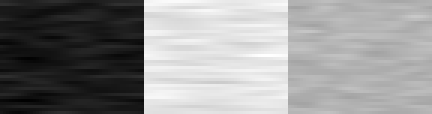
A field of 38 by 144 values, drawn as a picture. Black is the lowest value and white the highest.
The table splits into one row of 3 panels. Panel 1,1: very low, streaked across, faint in contrast. Panel 1,2: very high, streaked across, faint in contrast. Panel 1,3: high, streaked across, faint in contrast.
